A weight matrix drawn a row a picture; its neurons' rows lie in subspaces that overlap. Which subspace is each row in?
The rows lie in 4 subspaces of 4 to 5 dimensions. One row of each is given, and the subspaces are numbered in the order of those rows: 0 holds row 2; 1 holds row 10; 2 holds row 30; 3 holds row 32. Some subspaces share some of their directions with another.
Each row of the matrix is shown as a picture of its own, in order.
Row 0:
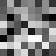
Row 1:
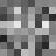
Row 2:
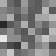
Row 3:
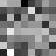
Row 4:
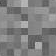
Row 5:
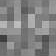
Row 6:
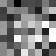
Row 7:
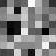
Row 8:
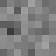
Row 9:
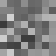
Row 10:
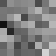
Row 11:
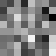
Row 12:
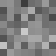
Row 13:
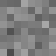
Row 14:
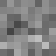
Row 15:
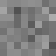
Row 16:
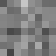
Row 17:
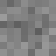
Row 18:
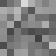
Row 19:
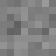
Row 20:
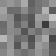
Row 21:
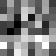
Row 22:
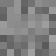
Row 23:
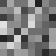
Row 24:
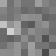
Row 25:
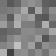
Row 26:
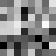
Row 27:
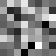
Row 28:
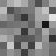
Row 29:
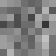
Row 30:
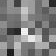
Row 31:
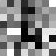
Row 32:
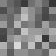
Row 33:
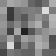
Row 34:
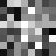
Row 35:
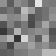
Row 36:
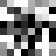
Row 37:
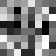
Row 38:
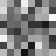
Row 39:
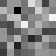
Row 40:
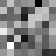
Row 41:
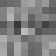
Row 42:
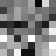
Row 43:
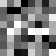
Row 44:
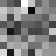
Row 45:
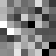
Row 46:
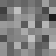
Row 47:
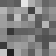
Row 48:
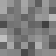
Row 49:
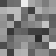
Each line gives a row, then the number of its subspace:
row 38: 2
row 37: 1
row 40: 0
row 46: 1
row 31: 2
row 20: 1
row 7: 1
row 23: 0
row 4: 2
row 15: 1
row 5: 0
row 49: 3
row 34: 2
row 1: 1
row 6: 0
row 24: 1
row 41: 0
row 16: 2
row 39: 1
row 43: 3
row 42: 1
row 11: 1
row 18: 3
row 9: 0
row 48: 2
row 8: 1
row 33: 0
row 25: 3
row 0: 0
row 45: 1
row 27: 2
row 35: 0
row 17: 2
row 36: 0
